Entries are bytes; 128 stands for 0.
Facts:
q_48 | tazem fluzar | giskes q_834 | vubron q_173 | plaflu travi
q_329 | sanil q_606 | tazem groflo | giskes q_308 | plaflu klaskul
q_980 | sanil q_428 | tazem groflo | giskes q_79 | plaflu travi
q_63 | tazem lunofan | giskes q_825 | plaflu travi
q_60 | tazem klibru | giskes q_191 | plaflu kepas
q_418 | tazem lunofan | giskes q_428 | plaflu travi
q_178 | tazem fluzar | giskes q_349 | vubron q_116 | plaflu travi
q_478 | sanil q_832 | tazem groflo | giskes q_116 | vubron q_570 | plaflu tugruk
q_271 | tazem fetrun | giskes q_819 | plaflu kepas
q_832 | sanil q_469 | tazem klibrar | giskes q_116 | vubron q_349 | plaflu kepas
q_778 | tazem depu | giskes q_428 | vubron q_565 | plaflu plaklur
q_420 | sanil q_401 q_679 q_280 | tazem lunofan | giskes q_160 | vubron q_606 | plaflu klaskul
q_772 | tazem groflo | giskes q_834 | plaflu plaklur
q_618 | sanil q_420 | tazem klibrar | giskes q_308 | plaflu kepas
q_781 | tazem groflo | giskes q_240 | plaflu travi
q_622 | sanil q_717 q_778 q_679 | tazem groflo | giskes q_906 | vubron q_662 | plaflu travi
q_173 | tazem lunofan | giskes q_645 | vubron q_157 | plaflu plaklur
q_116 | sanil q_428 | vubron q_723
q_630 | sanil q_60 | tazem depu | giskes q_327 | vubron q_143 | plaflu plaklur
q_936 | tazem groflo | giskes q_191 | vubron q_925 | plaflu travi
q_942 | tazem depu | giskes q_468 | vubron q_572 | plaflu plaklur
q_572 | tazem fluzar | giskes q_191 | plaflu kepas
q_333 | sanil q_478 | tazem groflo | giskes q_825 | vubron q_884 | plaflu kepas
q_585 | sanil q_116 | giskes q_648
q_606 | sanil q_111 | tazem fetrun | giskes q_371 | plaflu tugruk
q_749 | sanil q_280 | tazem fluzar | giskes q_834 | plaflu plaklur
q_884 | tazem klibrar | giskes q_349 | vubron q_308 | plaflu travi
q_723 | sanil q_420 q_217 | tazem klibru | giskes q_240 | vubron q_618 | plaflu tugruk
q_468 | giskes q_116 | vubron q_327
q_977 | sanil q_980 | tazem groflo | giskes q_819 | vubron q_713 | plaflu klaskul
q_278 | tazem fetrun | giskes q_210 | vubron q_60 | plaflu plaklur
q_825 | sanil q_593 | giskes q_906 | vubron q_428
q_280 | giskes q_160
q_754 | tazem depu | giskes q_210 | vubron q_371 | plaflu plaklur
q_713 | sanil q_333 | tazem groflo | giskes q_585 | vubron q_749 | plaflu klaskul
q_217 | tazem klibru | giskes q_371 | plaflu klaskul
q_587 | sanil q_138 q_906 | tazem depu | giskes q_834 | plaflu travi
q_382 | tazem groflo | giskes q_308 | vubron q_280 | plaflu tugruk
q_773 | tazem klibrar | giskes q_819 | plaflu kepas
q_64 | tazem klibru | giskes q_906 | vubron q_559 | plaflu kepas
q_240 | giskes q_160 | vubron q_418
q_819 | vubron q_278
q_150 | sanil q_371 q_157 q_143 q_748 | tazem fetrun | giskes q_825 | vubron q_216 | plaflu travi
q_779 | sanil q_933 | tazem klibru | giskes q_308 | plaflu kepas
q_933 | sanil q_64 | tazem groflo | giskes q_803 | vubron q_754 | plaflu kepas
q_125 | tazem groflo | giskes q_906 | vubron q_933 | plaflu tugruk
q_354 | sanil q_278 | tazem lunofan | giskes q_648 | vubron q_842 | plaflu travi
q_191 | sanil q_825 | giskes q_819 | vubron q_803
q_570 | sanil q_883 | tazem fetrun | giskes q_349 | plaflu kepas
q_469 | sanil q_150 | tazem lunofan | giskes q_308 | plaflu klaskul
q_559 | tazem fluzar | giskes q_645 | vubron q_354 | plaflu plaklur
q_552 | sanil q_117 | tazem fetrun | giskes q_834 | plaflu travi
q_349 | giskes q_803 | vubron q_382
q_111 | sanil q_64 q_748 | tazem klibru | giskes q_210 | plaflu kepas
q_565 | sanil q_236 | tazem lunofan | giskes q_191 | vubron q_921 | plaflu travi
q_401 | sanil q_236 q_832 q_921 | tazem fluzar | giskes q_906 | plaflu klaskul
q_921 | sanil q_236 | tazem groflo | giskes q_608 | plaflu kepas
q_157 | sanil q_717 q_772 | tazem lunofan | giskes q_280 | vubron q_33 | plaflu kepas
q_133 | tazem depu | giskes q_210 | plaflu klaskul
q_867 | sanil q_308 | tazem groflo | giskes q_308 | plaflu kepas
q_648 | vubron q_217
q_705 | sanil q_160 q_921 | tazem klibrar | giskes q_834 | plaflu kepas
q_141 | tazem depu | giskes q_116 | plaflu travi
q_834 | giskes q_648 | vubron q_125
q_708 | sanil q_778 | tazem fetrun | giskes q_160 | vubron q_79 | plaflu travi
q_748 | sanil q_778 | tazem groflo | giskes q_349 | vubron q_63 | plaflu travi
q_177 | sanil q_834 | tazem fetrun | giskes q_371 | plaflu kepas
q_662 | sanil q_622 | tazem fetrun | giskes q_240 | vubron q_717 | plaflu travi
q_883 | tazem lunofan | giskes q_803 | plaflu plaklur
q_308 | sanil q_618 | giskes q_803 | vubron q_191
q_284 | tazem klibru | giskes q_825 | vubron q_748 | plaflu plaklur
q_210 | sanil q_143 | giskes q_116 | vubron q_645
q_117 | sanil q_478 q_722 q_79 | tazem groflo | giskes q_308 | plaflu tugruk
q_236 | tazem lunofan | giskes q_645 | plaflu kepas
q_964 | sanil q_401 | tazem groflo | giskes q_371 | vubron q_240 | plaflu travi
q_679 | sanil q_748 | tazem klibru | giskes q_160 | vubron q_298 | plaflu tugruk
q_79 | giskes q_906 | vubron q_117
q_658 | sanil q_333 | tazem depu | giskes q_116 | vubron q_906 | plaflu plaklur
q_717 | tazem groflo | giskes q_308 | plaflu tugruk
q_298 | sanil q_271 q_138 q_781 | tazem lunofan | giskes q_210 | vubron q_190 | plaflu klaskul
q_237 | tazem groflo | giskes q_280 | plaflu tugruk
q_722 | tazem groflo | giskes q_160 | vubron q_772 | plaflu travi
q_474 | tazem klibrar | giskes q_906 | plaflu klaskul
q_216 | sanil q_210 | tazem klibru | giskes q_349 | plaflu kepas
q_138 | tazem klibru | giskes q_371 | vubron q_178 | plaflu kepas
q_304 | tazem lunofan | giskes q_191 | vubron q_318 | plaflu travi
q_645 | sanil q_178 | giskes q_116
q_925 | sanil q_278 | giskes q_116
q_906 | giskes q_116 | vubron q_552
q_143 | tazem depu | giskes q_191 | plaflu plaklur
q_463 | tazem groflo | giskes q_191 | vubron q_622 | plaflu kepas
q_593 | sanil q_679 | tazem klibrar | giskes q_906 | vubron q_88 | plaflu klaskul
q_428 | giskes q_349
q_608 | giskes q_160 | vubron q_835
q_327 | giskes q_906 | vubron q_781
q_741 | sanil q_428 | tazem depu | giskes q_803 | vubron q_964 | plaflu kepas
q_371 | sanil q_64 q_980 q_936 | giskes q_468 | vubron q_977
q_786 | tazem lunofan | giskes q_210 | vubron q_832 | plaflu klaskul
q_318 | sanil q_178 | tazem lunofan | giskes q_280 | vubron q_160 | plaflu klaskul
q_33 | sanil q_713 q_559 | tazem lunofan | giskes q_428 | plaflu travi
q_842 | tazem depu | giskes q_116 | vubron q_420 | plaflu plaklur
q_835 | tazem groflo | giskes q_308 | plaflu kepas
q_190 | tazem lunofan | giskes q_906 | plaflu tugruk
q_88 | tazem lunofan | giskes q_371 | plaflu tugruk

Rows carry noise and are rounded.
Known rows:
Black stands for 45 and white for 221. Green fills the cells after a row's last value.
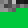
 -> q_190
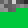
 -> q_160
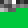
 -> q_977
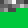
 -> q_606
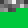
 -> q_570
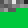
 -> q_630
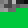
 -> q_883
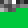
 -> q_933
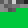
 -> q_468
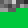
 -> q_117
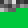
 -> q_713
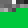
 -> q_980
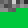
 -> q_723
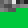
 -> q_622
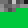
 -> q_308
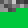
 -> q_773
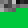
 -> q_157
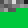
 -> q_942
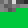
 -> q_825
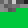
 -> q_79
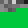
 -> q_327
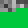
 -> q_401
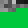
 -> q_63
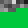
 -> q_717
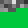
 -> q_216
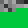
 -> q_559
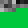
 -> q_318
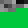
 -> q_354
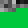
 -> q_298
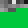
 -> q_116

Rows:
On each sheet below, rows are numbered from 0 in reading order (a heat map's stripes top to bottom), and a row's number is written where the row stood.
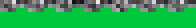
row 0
q_593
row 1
q_478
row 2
q_304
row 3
q_748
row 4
q_572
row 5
q_474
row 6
q_585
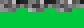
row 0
q_236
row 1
q_469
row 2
q_284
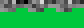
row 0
q_173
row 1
q_64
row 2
q_191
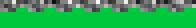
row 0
q_111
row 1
q_884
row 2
q_552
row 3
q_150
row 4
q_278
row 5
q_964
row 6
q_842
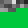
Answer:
q_329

